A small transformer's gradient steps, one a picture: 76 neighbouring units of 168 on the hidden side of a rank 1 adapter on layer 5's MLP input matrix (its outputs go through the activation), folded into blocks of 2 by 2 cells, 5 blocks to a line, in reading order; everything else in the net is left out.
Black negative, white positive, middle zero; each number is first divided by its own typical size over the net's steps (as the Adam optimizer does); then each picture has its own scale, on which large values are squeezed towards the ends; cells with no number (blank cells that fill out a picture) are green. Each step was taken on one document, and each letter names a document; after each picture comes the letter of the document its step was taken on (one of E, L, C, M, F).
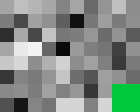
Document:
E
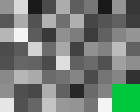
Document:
E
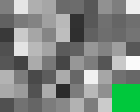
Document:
E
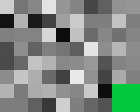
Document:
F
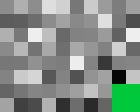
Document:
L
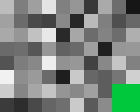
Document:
F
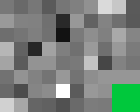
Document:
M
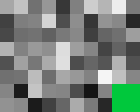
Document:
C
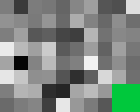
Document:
M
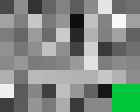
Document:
F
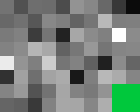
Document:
M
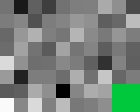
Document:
M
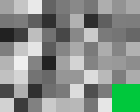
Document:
E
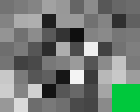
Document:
F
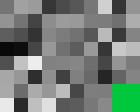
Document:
C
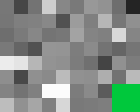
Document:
M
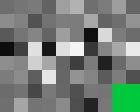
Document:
L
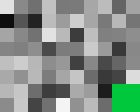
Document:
F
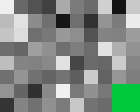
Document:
E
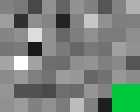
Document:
E
